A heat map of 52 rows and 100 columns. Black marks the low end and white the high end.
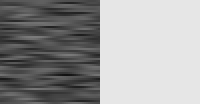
The table splits into one row of 2 panels. Panel 1,1: low, streaked across. Panel 1,2: very high, flat.
